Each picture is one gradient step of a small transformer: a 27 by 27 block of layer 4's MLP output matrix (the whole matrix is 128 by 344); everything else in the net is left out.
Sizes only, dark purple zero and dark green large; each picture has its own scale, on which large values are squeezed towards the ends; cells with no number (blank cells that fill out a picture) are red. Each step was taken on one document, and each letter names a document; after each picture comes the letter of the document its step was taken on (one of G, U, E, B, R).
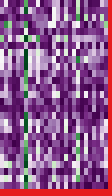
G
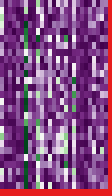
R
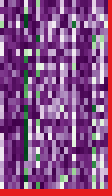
R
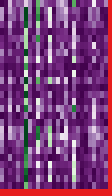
R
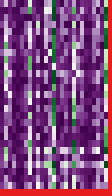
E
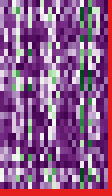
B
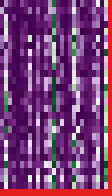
E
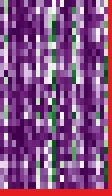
E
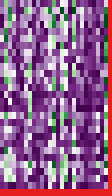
E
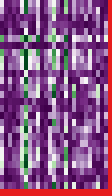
G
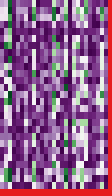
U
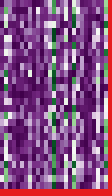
E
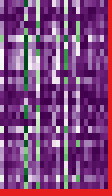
G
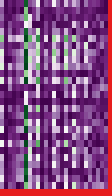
G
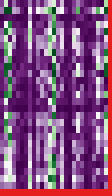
E
